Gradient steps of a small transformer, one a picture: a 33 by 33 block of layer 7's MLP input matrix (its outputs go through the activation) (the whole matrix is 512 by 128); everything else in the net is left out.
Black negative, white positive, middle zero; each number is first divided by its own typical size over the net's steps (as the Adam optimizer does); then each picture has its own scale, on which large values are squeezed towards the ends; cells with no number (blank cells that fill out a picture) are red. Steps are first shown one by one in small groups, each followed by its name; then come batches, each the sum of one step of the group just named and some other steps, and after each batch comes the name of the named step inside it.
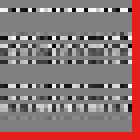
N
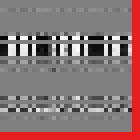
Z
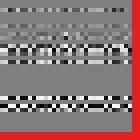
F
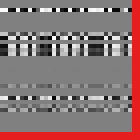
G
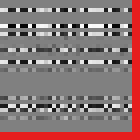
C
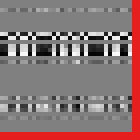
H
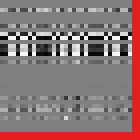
H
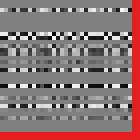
N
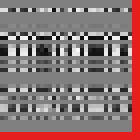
Z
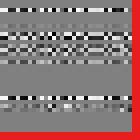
F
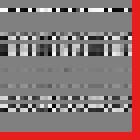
G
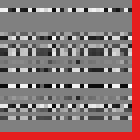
N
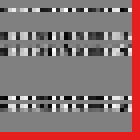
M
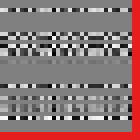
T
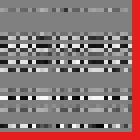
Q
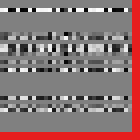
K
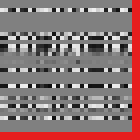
T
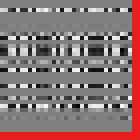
M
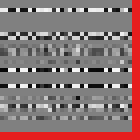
K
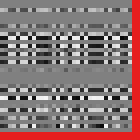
Q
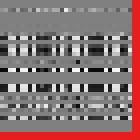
M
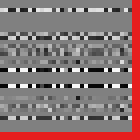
K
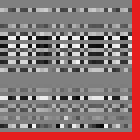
Q
